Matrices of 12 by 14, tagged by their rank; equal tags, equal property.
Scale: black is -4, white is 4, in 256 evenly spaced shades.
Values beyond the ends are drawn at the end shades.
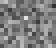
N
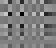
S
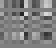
S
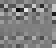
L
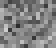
N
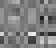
L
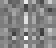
L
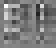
L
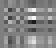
S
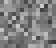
N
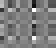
S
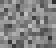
N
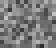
N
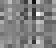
L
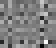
L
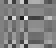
S
